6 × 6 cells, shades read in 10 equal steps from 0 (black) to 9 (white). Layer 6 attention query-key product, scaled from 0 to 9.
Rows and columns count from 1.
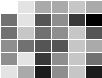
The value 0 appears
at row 2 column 6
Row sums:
42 22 30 28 31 28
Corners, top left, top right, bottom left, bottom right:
9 6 8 1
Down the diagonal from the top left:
9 8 4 3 7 1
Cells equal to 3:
4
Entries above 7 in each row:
2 1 0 0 1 1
